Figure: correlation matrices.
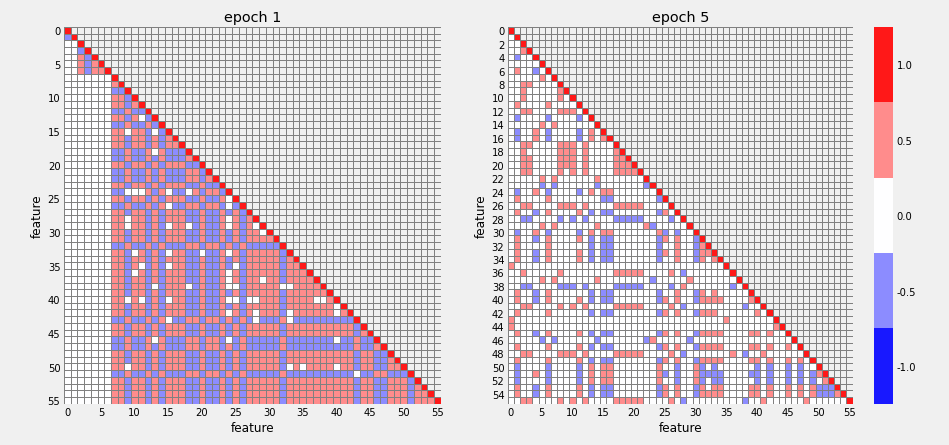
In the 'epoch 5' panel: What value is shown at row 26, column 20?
0.5
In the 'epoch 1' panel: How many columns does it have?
56
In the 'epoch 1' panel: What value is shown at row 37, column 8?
0.5
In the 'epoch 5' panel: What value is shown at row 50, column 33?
-0.5
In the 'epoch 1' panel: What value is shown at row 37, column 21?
-0.5
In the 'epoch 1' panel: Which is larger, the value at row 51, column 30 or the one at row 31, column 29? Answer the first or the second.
the second
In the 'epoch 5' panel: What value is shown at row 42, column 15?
-0.5
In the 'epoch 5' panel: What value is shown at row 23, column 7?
-0.5
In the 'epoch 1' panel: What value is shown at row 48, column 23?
0.5
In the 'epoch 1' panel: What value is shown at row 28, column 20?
0.5
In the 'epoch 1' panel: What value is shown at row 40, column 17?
0.5
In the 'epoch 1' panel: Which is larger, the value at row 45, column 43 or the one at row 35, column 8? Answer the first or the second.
the second
